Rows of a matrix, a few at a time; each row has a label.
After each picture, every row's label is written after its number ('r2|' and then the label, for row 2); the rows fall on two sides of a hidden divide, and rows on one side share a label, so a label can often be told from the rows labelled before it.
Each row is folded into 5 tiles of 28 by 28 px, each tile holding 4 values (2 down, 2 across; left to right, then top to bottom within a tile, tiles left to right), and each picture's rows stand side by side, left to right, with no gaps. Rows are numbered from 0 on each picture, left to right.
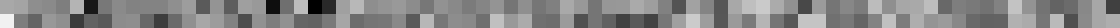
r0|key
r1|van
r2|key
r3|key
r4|key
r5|key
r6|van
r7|van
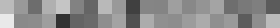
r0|key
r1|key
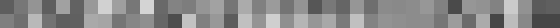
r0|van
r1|key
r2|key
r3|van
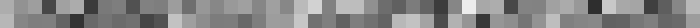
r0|key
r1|van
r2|key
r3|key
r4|key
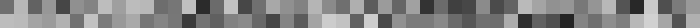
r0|key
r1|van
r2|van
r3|van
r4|van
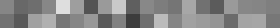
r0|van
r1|van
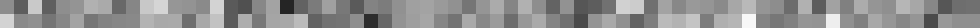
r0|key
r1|key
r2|key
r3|key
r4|key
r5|key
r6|key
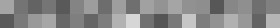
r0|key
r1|van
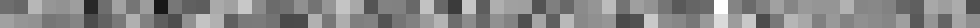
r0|key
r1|van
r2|van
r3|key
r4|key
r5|key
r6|van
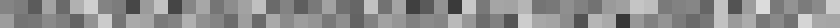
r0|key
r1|key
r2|van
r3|key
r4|key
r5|key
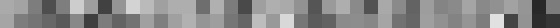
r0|key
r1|key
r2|key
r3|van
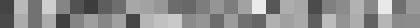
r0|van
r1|key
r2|key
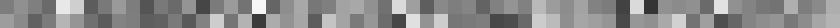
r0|key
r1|van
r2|key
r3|key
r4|key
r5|key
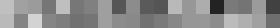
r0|key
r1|van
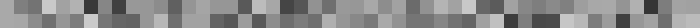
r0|key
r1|key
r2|van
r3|van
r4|key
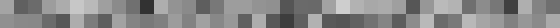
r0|key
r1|van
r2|van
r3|key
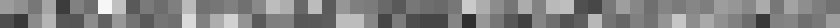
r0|van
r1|van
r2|van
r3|van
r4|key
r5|key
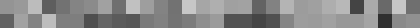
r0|van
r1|van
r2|van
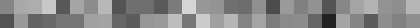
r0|van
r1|van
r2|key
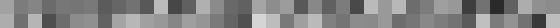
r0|key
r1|key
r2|van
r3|van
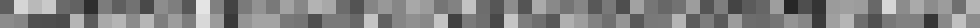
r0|key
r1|key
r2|van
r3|van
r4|key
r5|key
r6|key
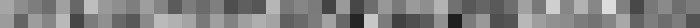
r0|van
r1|key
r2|van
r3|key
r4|van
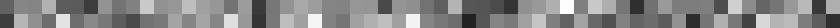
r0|van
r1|van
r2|key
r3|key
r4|van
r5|van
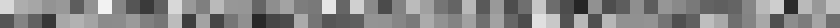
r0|van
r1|van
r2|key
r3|key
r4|van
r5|key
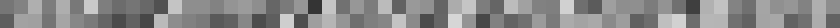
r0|van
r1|van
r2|key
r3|van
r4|key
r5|key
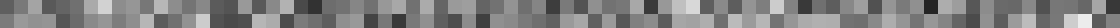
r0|van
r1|key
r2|van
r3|van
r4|key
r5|key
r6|van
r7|van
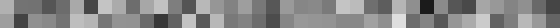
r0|key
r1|van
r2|key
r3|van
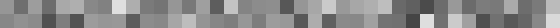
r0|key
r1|van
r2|van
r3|key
